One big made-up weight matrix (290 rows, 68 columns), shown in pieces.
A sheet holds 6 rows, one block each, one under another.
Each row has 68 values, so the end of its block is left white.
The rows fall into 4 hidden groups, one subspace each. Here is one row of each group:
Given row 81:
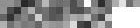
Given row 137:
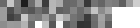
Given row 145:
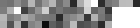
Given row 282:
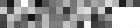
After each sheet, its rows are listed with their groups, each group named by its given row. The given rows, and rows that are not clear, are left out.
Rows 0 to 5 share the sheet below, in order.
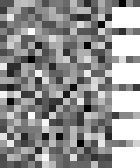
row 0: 81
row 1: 81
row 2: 81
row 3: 145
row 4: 145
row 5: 145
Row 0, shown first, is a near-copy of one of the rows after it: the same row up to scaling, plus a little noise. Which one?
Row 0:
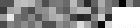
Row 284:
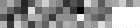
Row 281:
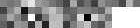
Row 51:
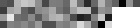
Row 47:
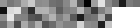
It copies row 51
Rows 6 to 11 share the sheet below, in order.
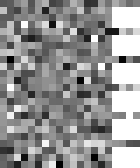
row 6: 145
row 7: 282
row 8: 282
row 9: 282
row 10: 145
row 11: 137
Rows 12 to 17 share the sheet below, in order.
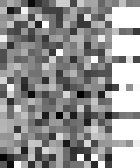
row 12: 81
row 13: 145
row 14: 145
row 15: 282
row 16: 137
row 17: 81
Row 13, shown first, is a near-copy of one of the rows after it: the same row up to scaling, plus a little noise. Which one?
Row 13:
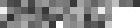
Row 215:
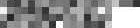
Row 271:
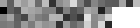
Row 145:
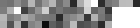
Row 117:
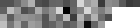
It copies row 215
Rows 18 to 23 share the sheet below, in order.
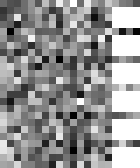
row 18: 137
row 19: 282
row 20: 137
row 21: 81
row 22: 137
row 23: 137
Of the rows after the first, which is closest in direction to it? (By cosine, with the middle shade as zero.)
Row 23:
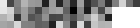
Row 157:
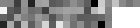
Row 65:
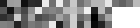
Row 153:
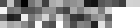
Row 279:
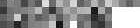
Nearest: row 153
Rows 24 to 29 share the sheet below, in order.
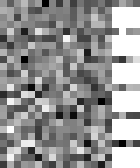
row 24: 137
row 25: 282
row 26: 137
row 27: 145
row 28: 137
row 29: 81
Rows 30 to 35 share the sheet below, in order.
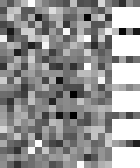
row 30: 81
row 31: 282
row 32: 145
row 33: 81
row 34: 137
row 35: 282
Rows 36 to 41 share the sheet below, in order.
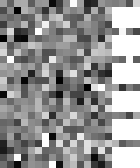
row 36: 145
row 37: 282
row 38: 145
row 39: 81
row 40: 145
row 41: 137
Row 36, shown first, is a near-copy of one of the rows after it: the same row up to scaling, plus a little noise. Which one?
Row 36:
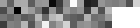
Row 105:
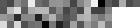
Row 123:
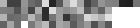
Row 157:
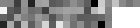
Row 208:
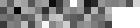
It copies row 208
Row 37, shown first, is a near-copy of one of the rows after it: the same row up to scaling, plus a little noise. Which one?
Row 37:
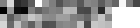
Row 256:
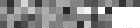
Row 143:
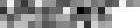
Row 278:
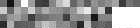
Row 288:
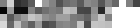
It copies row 288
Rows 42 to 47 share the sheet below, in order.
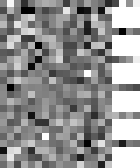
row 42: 282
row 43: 81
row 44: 282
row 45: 282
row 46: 145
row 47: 81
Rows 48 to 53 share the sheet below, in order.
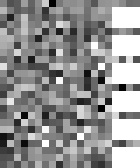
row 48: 145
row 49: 137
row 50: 145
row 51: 81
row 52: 282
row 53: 137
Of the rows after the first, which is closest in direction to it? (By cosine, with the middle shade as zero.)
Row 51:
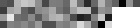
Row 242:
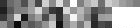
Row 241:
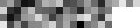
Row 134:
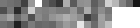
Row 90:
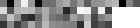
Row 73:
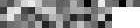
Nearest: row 73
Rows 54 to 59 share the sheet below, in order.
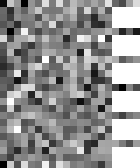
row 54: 137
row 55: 282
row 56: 137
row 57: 81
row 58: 81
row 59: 145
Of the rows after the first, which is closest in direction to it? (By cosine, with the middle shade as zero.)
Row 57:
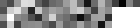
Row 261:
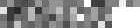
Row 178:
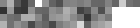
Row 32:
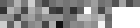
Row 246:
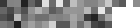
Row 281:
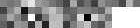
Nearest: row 281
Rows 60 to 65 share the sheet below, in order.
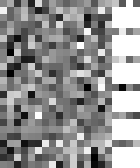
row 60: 145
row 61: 81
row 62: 81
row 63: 81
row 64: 282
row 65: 137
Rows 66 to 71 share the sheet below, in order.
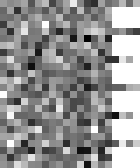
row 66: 145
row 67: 137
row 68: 282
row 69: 137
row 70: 282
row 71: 282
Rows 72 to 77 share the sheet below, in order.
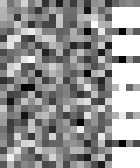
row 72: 137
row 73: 81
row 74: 81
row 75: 81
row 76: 81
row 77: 81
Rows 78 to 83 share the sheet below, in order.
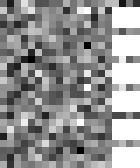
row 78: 282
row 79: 81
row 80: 81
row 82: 81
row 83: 81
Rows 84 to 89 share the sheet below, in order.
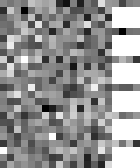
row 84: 81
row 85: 81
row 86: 137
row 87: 145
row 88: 137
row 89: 145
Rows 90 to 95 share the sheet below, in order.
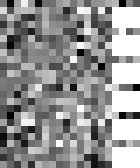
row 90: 282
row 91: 81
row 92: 145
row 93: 282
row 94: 282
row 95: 137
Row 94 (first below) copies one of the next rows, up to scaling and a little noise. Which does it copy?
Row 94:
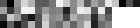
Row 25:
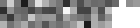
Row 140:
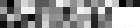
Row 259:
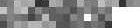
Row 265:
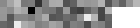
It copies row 140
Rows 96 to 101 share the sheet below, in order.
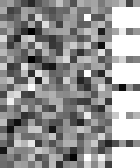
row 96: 81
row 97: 81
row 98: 81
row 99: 81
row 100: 81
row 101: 145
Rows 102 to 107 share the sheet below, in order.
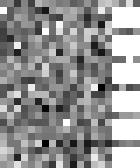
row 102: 145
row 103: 137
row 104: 145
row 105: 145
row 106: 282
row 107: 137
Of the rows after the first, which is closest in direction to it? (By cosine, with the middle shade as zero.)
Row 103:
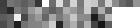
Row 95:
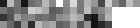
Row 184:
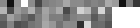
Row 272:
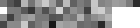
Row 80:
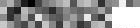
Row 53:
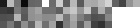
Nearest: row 53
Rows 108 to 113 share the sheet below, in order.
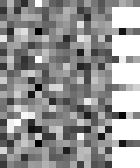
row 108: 282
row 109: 282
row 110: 282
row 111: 282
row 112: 81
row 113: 282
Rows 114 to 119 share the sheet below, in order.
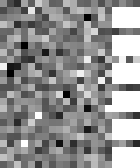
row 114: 282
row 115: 145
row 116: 81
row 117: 145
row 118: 282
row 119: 137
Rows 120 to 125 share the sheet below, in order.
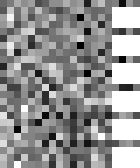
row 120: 81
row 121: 81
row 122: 81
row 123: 145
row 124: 137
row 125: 137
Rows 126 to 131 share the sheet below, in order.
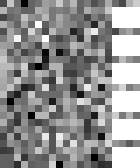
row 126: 137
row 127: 145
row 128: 137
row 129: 81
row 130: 145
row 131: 137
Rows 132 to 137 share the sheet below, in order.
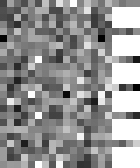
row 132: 137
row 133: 145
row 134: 282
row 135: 282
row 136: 282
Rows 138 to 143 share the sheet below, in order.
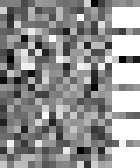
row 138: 81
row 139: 81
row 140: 282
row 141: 145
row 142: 137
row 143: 282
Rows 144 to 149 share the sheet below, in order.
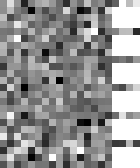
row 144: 282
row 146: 145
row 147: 137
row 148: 282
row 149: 81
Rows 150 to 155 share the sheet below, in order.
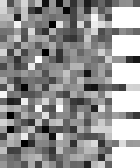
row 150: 137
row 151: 145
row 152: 282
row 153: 137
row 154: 145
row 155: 81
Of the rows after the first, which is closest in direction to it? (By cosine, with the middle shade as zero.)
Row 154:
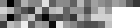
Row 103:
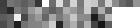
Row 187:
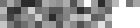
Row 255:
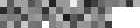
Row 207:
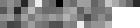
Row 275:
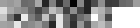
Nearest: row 275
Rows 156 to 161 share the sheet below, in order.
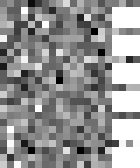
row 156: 81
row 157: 145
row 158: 137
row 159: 137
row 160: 81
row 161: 282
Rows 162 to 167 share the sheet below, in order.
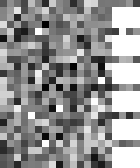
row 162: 145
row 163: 282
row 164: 137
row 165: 137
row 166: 145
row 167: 137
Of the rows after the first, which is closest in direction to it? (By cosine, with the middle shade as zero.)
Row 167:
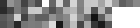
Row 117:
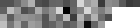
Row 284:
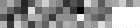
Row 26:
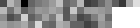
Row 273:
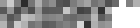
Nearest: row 284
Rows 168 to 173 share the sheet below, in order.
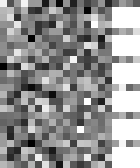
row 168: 137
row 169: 282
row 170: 145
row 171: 81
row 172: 81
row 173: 81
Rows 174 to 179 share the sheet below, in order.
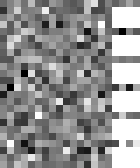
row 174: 145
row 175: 81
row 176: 81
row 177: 145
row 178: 282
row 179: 282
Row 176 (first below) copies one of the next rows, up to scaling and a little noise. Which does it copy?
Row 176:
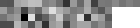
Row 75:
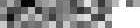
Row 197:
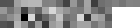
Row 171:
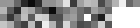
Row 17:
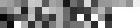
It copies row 197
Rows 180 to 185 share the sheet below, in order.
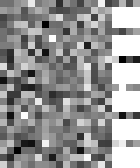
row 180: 145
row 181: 81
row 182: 282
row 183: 81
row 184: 282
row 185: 81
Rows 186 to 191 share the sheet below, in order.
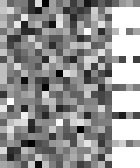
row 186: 137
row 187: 81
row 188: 145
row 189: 145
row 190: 81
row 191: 81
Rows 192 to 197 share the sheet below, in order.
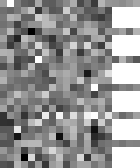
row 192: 145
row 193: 81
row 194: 282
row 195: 145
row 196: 137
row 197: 81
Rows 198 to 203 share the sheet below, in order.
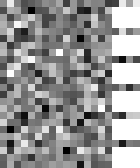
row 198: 282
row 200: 81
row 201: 145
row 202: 137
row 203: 282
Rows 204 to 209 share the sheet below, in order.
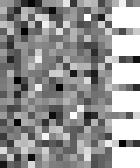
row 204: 81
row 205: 137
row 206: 282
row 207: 282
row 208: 145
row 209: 282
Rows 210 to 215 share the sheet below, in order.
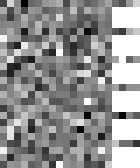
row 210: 137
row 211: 137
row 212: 81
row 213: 282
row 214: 81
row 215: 145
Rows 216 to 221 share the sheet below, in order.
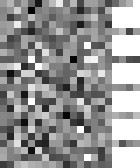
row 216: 282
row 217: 81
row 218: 145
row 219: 81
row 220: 81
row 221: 282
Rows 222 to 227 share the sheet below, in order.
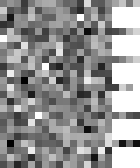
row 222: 81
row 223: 137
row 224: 145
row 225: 282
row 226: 282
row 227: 282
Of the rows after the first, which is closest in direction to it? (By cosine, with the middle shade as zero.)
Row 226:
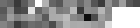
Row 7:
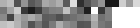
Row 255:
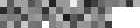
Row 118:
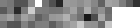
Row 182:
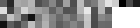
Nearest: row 118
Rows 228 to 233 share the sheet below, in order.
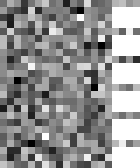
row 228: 81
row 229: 145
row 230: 282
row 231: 145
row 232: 145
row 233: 81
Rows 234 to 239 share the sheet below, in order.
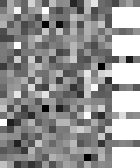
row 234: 145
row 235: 137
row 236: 145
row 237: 145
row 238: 81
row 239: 282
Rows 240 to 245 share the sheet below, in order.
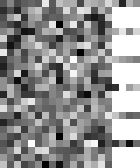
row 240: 137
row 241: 81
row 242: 137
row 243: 282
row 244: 137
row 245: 145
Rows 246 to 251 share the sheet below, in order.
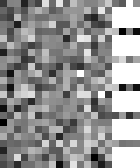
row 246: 137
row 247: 282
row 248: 81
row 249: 282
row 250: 145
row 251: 137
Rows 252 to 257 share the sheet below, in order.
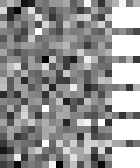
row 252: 81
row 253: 282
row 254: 145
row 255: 145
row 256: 282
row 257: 137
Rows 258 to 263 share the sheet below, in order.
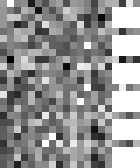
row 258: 145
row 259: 282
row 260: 282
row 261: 81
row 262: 137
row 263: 137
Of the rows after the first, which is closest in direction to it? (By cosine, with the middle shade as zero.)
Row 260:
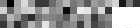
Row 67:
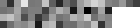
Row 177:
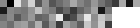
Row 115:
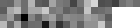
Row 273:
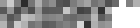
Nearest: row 67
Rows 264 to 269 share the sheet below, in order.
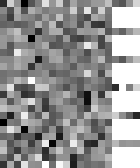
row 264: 137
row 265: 282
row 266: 282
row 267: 282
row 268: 137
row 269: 145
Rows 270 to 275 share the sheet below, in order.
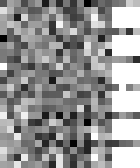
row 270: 137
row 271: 145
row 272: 145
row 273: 282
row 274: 137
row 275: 137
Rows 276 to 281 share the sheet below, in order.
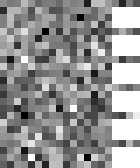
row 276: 81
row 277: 137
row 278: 282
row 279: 137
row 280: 137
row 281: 81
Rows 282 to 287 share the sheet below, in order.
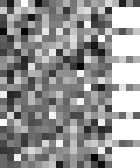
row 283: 137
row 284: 81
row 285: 81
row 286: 145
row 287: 137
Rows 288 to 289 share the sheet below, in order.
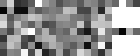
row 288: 282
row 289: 81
